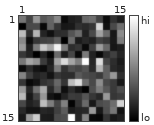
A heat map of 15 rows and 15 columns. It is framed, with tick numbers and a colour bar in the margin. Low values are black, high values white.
No overall slope runs across the table. The values are skewed, with a long tail toward high values. The halves do not mirror each other. On average the colour sits 30% of the way up the scale.
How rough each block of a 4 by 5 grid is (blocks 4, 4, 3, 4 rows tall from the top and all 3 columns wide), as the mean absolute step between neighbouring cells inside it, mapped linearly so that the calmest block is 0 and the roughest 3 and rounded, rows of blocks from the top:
2 1 0 1 1
2 2 2 3 0
1 1 2 1 1
1 1 2 2 1
